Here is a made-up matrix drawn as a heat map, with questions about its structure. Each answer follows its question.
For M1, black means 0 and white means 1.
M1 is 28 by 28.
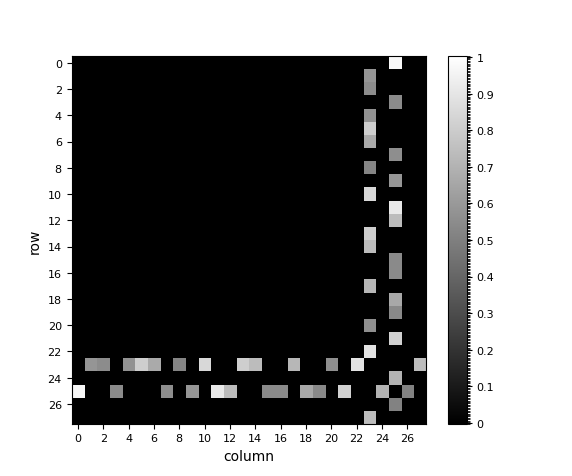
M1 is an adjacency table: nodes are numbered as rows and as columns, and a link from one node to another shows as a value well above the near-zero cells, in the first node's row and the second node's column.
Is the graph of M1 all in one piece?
no
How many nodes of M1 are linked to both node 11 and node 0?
1
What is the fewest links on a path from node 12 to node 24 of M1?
2
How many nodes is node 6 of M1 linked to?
1
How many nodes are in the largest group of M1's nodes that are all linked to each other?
2
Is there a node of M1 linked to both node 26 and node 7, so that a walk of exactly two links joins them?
yes
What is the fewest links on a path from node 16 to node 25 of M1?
1
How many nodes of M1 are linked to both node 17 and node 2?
1
